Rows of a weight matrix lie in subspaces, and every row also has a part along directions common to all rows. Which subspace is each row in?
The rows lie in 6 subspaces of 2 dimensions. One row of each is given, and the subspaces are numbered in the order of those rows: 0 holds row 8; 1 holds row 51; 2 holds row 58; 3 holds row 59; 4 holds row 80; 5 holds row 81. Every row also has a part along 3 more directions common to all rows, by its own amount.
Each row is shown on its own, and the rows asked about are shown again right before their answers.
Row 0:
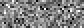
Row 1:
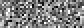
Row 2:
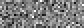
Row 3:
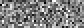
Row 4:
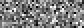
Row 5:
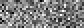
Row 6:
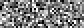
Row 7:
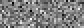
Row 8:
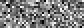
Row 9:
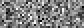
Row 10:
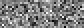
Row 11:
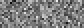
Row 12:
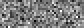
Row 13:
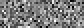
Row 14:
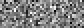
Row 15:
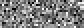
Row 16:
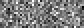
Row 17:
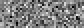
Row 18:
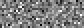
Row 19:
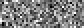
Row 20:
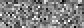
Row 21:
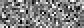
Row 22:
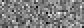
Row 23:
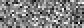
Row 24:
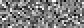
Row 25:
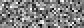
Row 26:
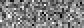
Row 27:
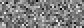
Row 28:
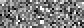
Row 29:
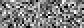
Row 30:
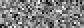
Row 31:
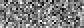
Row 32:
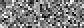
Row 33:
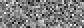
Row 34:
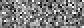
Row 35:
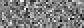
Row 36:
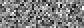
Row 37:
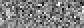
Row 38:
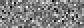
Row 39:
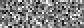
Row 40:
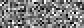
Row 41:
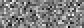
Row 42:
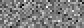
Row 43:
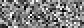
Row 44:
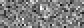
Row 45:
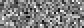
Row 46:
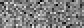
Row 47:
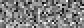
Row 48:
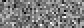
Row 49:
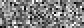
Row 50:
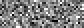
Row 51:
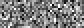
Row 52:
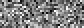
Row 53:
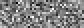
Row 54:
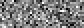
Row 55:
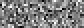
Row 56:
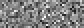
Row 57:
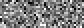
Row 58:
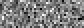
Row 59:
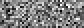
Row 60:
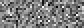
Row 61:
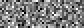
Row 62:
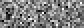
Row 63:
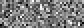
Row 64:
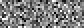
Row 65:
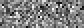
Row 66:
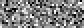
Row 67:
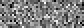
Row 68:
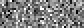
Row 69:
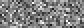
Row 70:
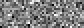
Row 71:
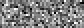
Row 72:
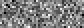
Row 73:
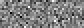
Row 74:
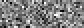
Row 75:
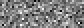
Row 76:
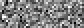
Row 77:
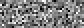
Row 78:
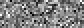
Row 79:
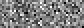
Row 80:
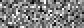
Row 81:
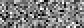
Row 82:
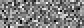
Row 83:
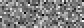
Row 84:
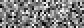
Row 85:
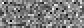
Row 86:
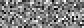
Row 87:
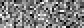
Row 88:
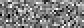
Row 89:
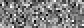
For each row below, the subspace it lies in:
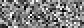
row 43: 5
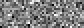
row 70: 5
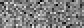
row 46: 5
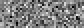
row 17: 3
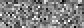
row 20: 4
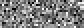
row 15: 2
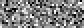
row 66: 2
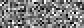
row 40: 5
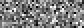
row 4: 2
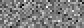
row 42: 1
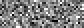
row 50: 4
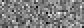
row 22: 5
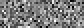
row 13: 1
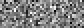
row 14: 2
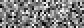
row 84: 3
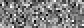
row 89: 4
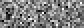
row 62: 3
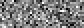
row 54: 5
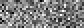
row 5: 5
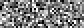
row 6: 2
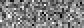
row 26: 3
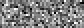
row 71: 2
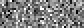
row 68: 0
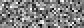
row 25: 2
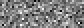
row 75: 4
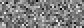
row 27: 0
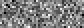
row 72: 0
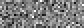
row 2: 5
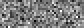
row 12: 1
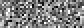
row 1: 3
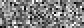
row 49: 5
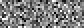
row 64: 1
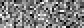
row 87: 5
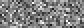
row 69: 2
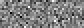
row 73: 1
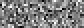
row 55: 4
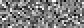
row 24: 1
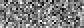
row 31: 3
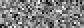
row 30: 1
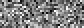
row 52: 4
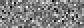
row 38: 1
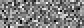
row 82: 1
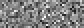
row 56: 3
